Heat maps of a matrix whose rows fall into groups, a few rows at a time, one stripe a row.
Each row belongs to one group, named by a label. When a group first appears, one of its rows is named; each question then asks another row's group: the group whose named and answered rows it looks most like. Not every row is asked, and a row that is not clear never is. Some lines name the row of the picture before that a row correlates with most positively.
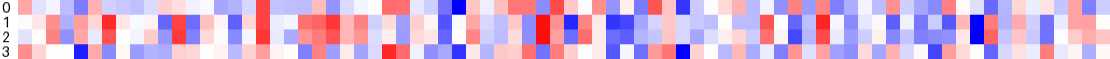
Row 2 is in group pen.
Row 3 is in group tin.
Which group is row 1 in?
pen
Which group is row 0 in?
tin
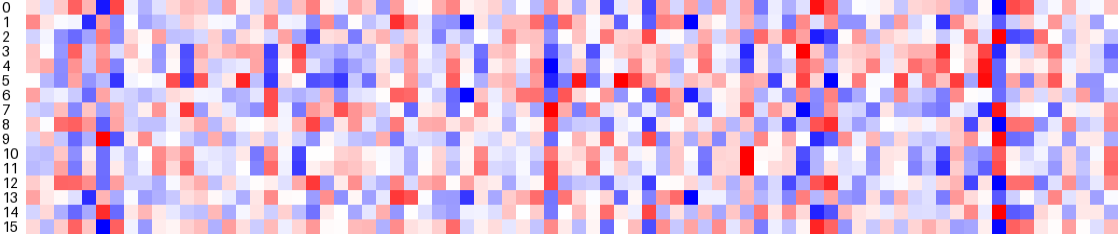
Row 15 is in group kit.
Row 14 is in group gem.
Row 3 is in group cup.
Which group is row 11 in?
pen
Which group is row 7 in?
pen
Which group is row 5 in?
cup
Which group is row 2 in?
gem
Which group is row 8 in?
kit
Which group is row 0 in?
kit
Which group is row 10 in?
pen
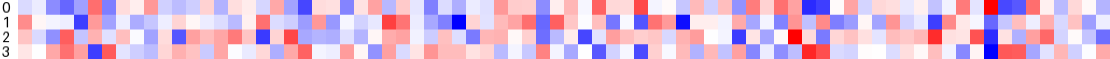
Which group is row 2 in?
cup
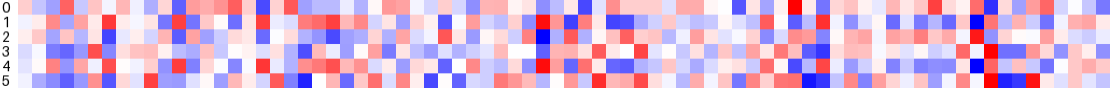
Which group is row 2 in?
cup
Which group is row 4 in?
pen
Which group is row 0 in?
cup
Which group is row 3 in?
gem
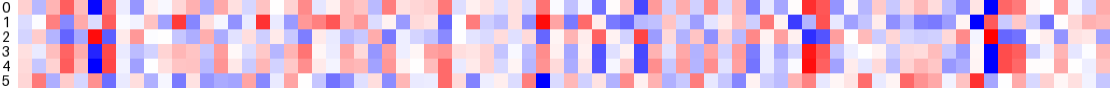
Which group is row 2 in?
gem
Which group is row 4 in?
kit
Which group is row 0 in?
kit
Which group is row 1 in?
pen
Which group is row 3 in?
kit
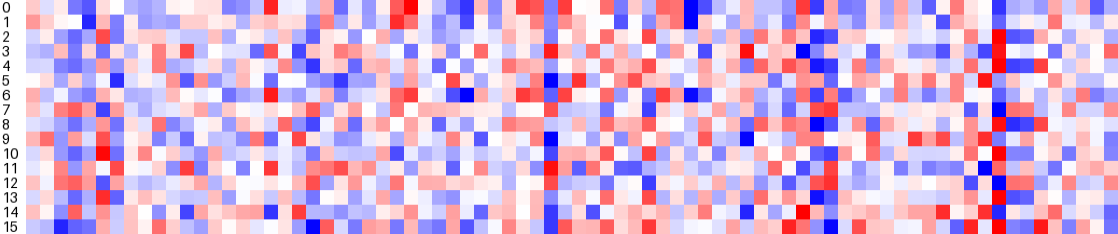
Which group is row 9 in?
cup
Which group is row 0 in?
tin
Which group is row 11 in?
pen
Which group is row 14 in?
cup
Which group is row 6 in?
tin
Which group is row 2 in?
gem
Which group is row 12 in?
kit
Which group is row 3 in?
pen
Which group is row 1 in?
tin
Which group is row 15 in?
gem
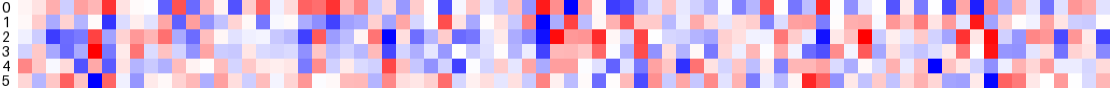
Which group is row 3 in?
gem
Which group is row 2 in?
gem
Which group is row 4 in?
tin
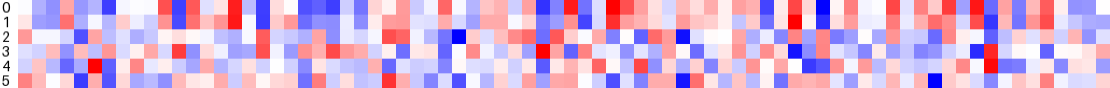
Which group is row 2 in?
tin
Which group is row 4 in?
gem
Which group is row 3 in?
pen
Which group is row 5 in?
tin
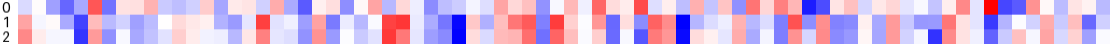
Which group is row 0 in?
gem
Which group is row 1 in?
tin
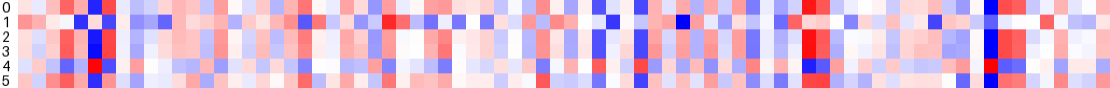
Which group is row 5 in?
kit
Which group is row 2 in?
kit
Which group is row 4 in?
gem
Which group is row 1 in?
tin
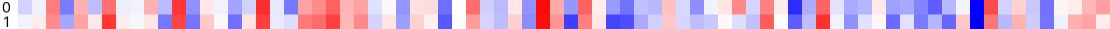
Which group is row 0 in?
pen
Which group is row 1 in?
pen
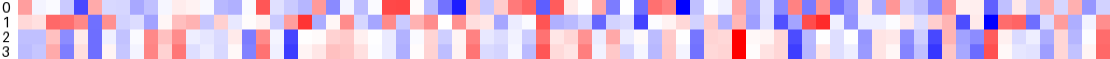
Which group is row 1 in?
kit
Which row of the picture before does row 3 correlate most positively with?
0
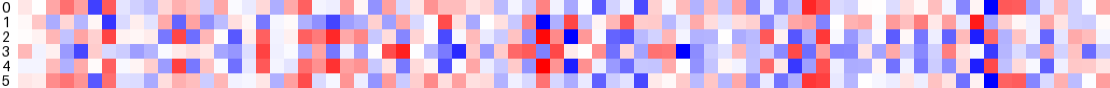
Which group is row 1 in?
cup
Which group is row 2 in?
pen
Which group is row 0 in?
kit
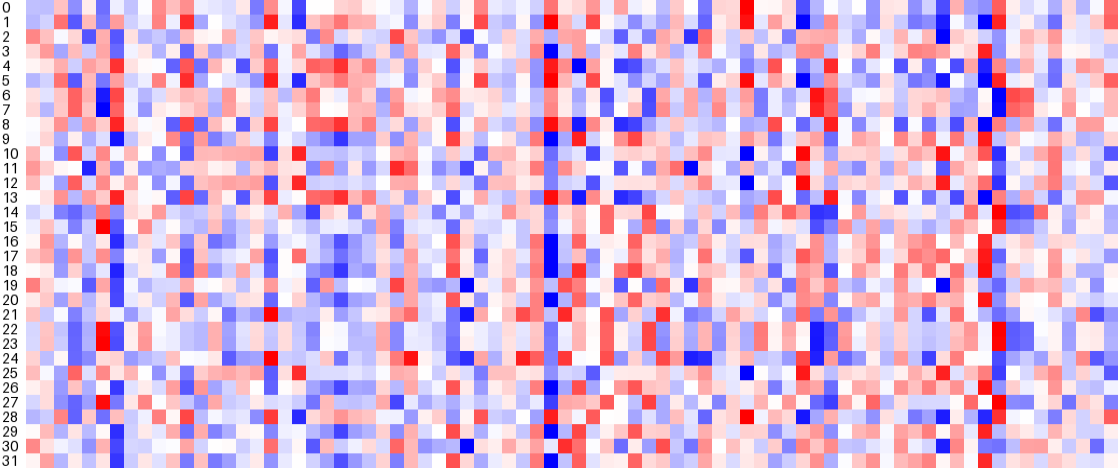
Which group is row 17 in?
cup
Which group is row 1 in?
pen
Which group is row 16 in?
cup
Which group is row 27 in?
gem
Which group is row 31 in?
cup
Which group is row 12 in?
cup
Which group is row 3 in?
cup
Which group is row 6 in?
kit
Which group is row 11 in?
tin
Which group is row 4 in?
pen
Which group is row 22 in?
gem
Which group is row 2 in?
tin
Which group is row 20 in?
cup
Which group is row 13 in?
pen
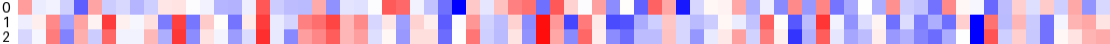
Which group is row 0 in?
tin
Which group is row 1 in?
pen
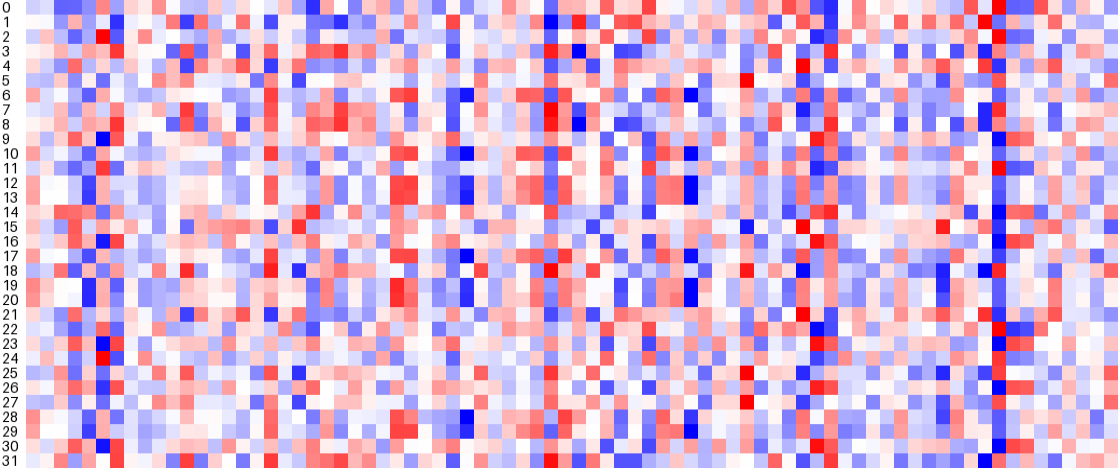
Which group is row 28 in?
tin
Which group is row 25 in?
pen
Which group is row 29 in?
tin
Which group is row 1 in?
cup
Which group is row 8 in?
pen
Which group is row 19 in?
tin
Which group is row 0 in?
gem
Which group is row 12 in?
tin
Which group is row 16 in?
kit
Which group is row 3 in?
pen
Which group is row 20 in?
tin
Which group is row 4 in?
cup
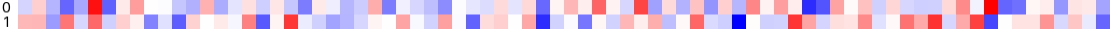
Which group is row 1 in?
cup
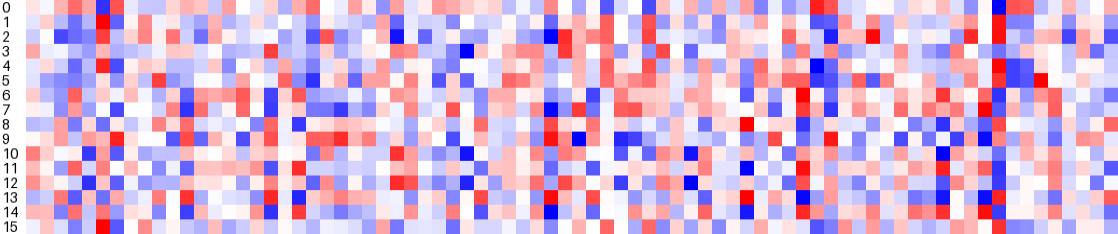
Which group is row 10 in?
tin
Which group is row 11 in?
cup
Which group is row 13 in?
pen
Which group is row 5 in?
gem
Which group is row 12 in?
tin
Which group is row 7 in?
cup
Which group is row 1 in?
gem
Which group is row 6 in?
cup
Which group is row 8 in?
pen
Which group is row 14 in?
cup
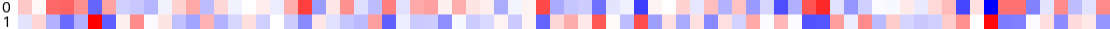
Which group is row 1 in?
gem
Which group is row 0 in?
kit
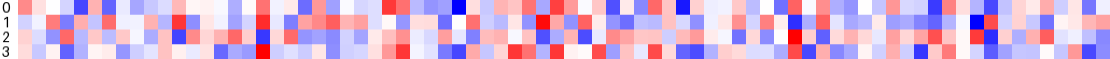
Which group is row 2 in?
cup
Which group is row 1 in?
pen
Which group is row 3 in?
tin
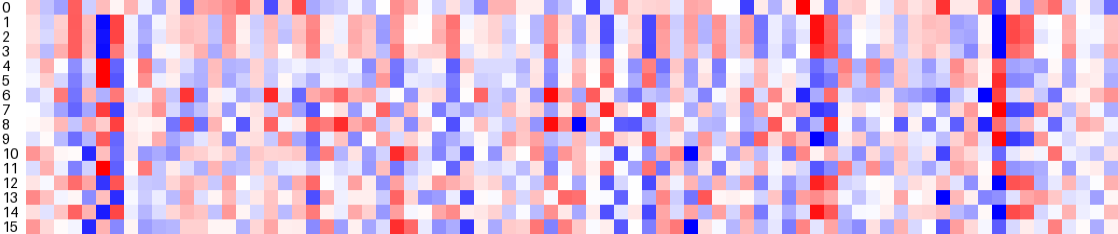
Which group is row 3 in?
kit
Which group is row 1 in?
kit
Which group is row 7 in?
gem
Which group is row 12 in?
kit
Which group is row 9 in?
gem
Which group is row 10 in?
tin
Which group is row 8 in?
pen
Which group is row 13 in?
tin
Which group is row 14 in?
kit
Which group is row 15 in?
tin
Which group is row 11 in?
gem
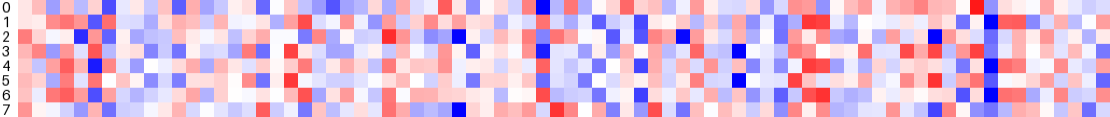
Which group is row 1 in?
kit
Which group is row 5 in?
cup
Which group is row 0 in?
cup
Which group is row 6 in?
kit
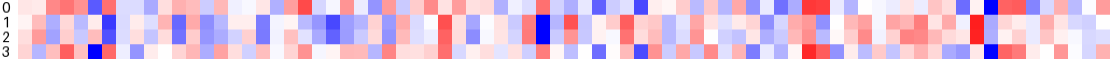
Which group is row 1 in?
cup
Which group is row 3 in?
kit
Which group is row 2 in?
cup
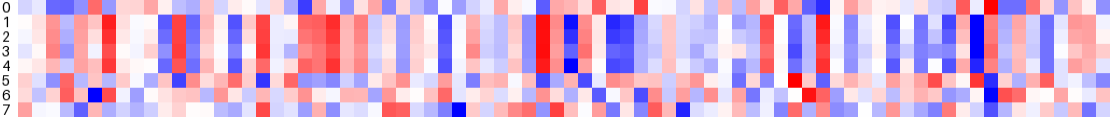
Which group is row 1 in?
pen
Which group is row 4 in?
pen
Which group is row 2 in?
pen
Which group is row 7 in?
tin
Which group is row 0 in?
gem
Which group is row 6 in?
kit
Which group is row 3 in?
pen
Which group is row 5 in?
cup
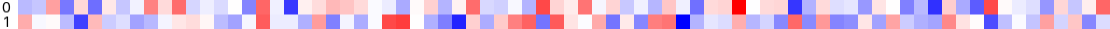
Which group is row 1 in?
tin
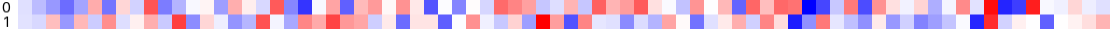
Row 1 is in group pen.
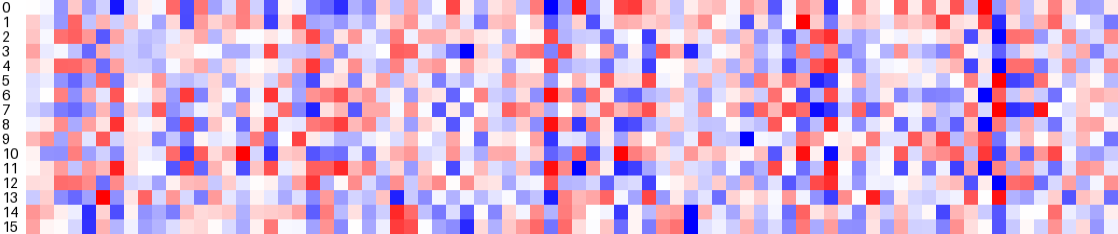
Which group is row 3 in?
tin
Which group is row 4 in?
kit
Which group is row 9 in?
cup
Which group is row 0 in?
cup
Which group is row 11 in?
pen
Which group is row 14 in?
tin
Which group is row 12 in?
kit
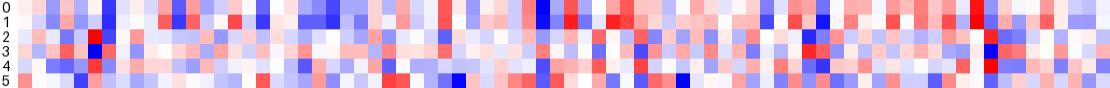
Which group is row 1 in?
cup
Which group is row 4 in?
gem
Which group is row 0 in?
cup
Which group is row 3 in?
kit
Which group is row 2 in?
gem
